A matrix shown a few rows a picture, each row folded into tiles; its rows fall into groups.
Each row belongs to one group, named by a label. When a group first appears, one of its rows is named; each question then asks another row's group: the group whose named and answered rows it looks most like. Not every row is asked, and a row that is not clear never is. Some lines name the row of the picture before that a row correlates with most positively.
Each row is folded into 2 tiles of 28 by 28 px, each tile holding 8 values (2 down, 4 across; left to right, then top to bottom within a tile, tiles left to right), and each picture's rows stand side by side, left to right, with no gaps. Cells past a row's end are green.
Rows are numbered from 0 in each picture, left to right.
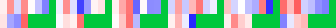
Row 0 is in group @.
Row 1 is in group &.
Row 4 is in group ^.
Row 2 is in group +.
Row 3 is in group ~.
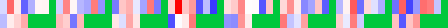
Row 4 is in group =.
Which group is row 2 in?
^
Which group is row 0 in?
&
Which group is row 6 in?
+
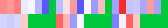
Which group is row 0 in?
@
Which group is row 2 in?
&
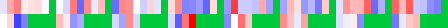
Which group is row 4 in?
&
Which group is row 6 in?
~
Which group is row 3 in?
&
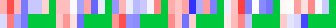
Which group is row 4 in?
+
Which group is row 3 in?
^
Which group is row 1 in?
~
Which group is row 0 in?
~
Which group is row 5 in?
~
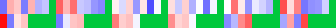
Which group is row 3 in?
+
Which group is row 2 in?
+
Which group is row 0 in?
+
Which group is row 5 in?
@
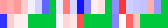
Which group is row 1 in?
&
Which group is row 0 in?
@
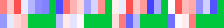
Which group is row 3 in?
@
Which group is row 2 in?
~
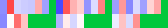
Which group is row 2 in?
&
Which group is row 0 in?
&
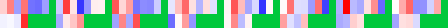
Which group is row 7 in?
=
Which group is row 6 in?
&
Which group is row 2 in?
@
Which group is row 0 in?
@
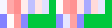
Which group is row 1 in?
=
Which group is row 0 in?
=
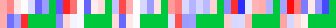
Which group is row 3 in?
~
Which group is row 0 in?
@
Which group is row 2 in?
=
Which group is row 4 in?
&
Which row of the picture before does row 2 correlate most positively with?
1
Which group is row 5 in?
+
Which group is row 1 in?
=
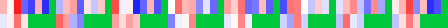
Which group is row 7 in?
+
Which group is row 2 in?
^
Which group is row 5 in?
=
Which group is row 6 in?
^
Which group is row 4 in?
^
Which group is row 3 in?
@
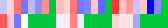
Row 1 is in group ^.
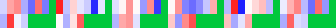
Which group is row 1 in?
@
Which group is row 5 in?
^
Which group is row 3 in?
&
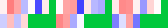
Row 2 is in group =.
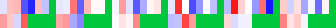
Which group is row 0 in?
^
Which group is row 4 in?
^
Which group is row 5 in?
+
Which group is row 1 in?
~
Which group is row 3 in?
&
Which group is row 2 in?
&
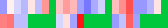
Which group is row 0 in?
~
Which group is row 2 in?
=
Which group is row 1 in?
@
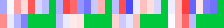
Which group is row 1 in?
=
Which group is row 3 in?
+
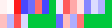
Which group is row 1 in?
@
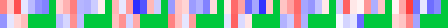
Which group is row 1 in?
=
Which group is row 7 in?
+
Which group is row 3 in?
+
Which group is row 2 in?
^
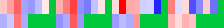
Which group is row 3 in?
^
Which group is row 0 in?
=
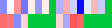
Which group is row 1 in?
&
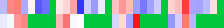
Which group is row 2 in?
@
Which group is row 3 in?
=
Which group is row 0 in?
+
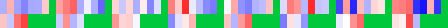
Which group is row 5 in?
~
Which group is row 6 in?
&
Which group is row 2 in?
+
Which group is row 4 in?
&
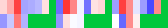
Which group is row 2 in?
=
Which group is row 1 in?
=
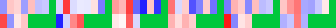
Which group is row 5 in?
=
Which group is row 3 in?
^
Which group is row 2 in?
^
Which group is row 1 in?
&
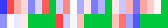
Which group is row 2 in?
~
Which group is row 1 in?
+
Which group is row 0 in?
=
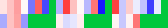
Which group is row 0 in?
^
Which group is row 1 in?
^
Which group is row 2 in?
@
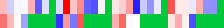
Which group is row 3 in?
~
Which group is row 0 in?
~
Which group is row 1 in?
@
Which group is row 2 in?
+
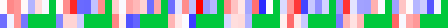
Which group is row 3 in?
~
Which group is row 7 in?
+
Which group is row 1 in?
=
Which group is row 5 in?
+
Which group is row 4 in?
~
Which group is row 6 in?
&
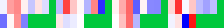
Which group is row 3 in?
@
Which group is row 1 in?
^
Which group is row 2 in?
+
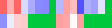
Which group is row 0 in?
@
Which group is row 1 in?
+
